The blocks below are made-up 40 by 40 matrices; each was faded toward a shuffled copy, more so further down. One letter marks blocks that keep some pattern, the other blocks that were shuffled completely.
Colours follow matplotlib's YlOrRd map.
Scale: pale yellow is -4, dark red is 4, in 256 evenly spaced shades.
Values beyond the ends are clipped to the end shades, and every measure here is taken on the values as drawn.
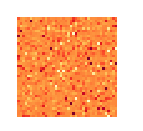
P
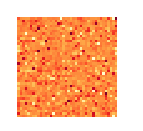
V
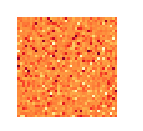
P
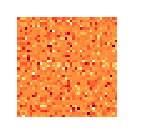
V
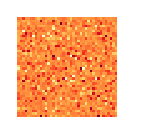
P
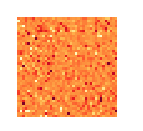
V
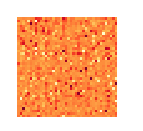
V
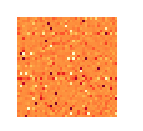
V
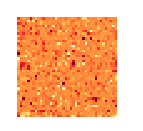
V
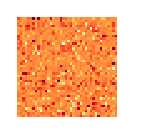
V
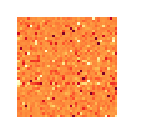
V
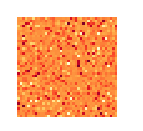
P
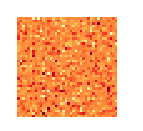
P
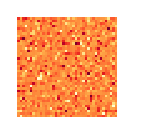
V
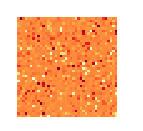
P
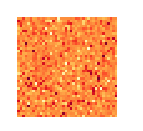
V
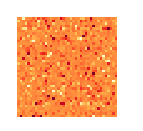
V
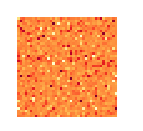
P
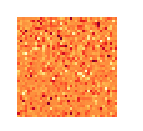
V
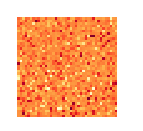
P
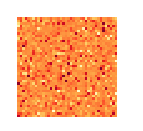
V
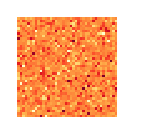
P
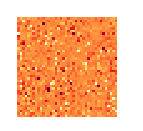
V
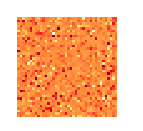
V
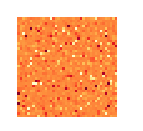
P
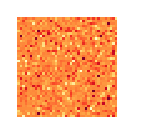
V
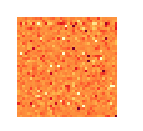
V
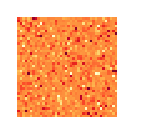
P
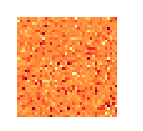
P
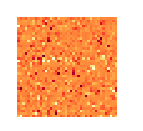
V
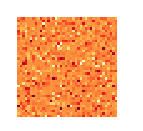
P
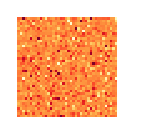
V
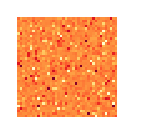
P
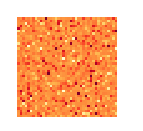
P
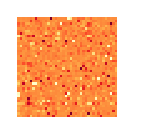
V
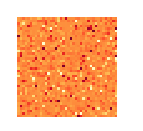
P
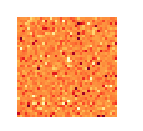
V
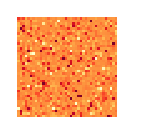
P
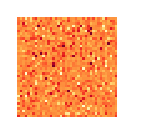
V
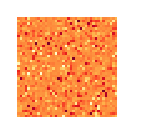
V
